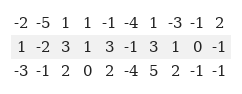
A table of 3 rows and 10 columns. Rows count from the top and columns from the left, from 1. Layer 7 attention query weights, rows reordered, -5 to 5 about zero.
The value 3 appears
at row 2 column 3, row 2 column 5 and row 2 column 7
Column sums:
-4 -8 6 2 4 -9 9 0 -2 0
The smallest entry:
-5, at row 1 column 2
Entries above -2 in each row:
6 9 8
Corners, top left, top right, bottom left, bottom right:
-2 2 -3 -1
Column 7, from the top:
1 3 5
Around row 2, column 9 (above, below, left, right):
-1 -1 1 -1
